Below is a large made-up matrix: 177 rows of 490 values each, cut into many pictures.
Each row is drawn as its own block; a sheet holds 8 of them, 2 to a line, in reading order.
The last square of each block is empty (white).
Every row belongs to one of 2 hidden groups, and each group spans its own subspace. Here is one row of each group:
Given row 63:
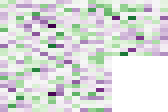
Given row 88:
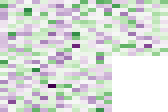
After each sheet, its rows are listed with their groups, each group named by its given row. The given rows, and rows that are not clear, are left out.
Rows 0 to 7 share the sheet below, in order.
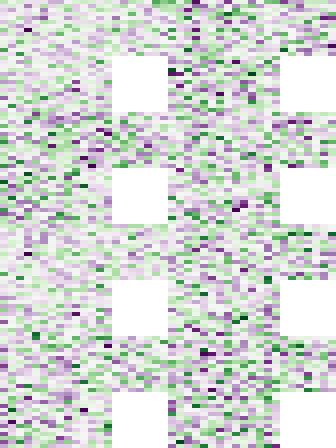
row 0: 63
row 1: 63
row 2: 88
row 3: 63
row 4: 63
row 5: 63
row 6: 88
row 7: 63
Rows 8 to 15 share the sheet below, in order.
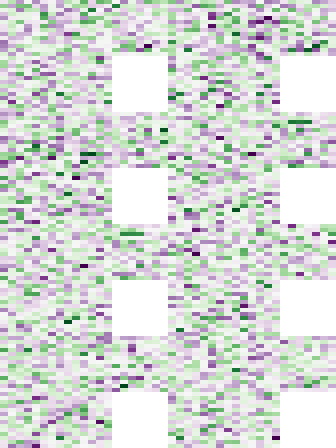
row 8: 88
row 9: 88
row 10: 63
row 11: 63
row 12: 63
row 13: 63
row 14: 63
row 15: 88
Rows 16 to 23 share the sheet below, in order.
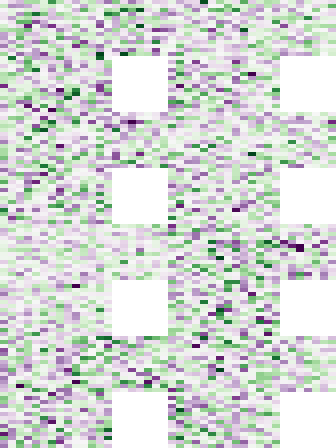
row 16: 63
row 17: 88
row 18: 63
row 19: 63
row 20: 63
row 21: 88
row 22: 88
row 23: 88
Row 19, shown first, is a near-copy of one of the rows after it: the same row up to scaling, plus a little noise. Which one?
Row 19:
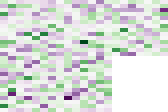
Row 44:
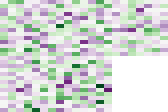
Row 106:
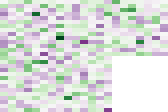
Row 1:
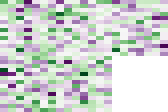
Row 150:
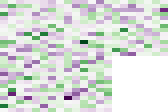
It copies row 150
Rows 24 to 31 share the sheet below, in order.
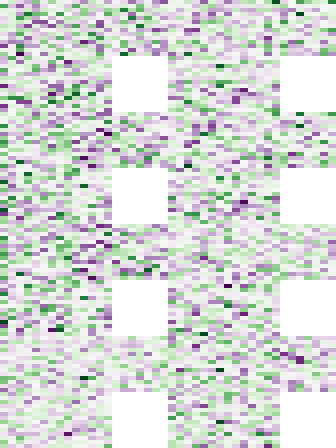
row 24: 63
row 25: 63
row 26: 88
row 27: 63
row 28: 88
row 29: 63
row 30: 63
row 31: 88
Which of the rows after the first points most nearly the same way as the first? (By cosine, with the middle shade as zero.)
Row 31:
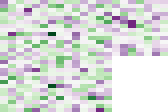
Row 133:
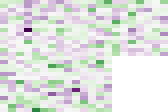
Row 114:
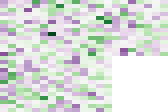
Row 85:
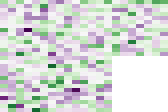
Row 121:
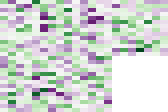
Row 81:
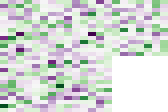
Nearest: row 114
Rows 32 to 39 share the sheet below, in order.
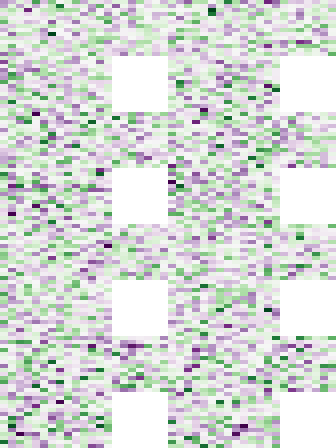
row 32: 88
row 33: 63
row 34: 88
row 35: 88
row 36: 88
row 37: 63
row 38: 63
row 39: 63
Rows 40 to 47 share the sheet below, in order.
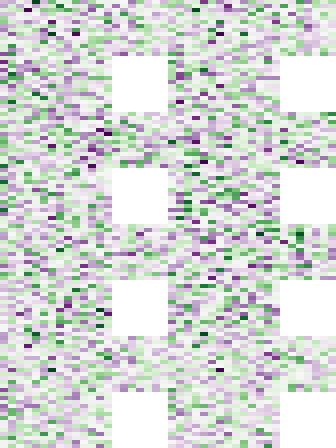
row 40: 88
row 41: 88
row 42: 88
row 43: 63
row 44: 63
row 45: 63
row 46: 88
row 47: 88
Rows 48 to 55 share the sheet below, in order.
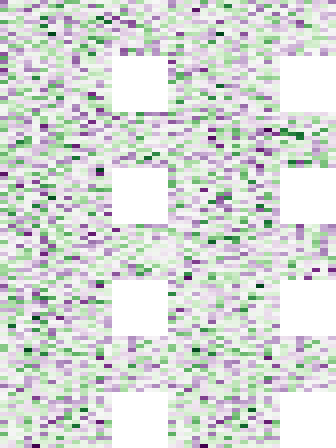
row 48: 88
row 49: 88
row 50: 88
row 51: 88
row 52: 88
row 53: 63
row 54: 63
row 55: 63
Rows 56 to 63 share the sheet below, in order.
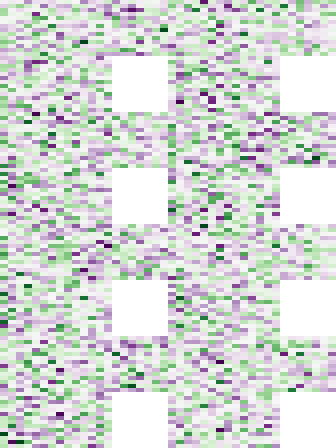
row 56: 63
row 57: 88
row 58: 88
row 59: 88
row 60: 88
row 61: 88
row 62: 63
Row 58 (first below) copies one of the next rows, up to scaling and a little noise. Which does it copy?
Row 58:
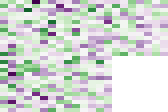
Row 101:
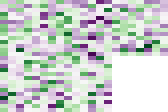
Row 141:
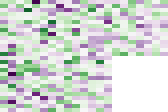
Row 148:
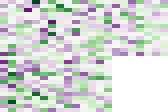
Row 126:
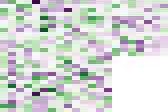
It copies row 141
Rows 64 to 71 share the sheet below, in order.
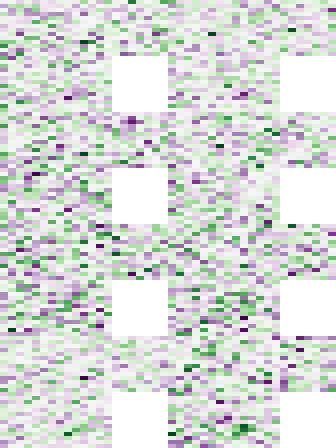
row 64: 63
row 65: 63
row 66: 63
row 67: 88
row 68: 63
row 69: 63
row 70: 63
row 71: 63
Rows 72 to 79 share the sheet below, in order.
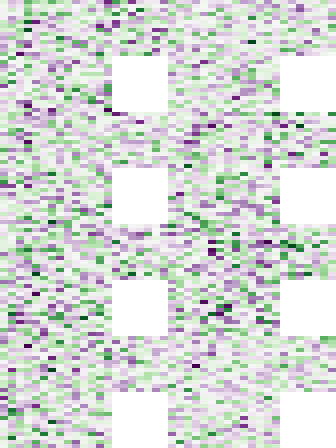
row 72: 63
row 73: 63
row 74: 63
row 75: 63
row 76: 63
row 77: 88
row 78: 88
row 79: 63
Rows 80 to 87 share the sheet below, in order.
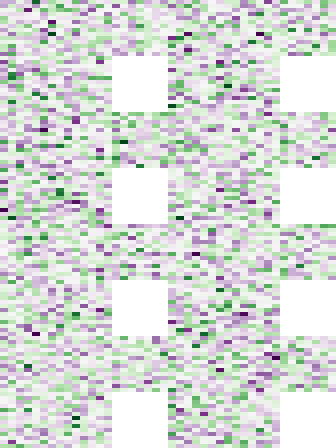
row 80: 88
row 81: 63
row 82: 63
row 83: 63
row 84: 63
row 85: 63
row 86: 63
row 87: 88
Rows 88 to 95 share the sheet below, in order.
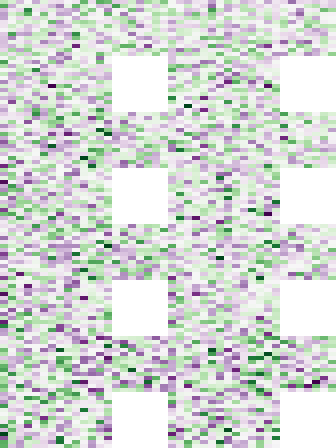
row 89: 63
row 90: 88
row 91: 63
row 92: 88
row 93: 88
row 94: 88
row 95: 88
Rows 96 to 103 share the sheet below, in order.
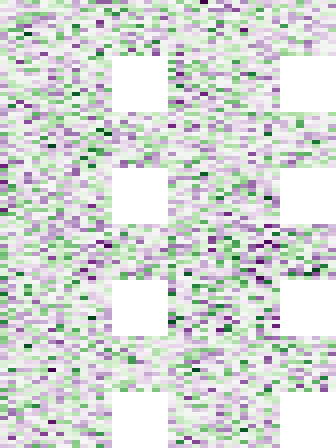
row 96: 63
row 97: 88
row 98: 88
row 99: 63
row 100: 88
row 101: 88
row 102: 88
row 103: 63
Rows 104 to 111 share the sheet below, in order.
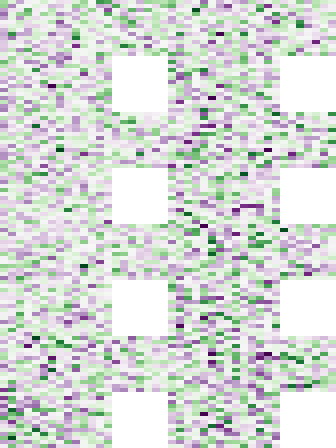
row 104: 88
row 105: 88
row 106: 63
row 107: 63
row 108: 63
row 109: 88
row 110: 88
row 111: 88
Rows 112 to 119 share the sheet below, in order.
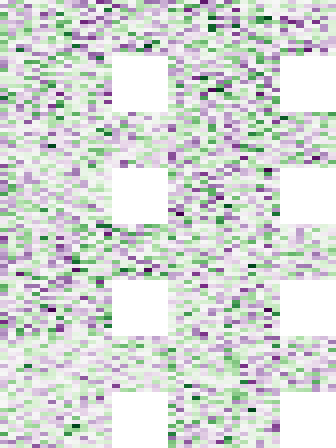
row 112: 88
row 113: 88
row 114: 88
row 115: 88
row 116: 88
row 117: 63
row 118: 63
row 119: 88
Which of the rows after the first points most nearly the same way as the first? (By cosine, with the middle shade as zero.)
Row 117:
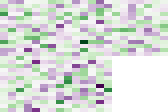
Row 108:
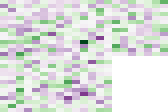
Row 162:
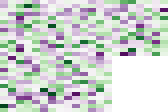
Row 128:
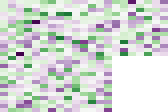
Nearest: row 108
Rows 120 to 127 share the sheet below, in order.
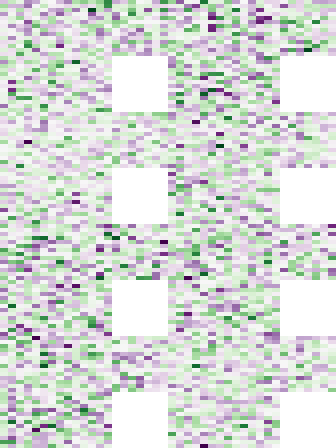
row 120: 63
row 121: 88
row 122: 63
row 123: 88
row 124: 63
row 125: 63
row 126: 88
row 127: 63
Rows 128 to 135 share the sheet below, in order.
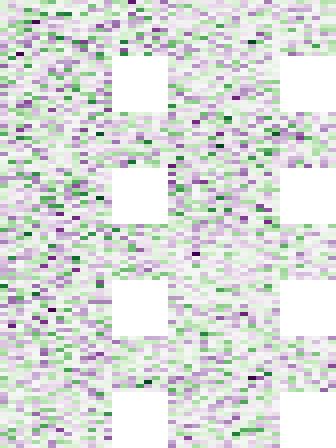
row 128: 63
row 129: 63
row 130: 63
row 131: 88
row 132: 88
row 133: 63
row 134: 88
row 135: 63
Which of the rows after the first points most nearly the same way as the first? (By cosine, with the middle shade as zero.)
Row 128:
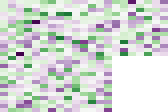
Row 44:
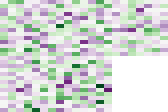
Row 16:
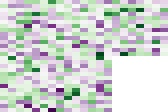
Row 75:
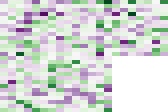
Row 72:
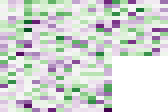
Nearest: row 72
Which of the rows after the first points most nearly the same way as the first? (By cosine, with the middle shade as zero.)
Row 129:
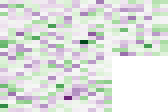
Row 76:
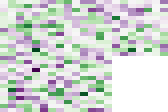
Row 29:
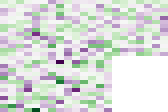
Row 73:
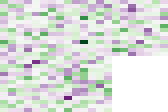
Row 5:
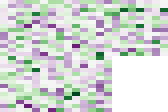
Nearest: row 73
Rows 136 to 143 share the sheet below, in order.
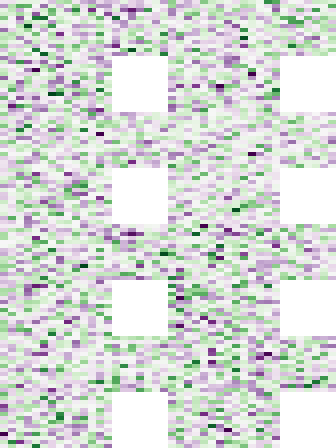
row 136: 63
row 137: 88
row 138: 63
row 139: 63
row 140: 63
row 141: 88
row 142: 63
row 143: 88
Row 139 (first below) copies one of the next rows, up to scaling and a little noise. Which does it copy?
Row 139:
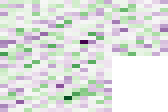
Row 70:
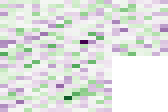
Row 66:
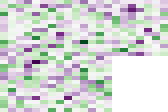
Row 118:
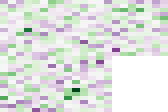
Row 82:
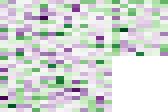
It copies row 70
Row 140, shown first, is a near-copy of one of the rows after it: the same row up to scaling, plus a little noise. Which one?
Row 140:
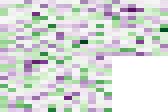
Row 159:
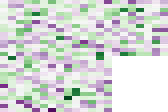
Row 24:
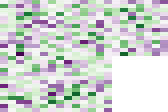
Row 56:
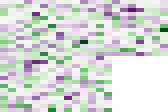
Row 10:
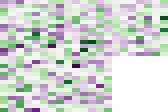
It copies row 56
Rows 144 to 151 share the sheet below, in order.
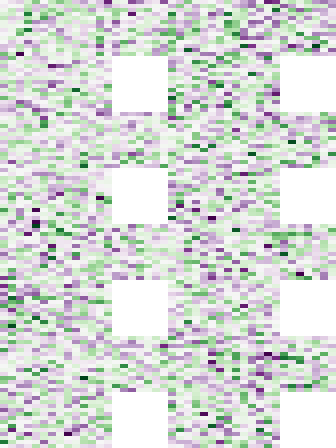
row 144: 63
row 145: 88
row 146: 63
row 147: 63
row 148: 88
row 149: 63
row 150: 63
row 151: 88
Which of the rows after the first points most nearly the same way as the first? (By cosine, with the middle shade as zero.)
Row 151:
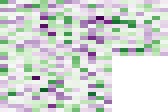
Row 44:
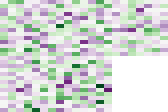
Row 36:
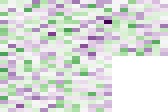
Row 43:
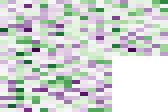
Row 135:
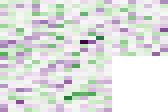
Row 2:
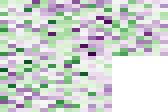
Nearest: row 36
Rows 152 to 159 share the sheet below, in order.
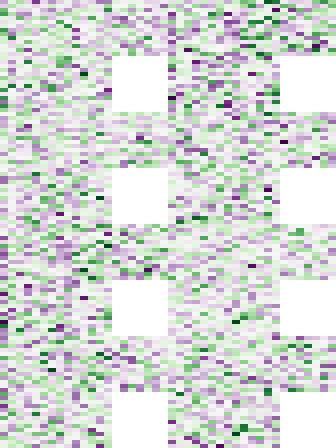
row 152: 88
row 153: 88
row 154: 63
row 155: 63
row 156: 88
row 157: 63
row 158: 88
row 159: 63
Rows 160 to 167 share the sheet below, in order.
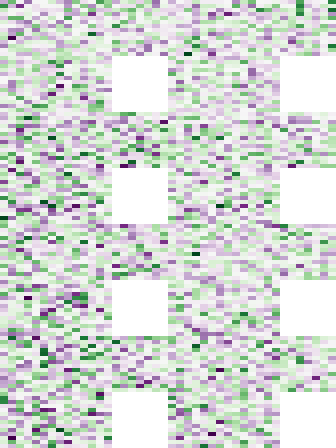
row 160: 63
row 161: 63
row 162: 63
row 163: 63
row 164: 63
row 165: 63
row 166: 88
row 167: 88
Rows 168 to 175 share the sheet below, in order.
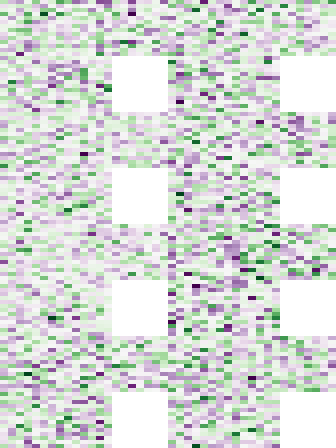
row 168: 63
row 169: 88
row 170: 63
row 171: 63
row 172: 63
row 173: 88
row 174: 63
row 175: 63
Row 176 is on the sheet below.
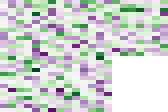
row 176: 63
